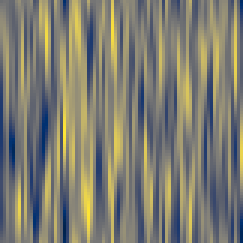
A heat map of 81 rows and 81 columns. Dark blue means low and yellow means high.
Grain: streaks running down. Histogram: bell-shaped. Mirror symmetry: none. Average level on the scale: 50%.
